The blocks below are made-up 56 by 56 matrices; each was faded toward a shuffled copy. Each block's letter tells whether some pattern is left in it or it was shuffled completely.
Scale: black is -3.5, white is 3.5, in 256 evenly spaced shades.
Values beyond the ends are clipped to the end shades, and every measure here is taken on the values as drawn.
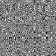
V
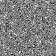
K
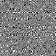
V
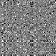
V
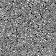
K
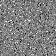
K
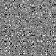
V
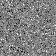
K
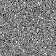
K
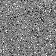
K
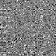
V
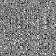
V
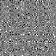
V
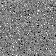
K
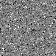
K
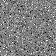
K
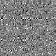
V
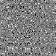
V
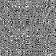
V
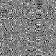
V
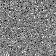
K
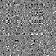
V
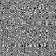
V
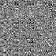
V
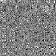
V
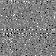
V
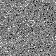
K
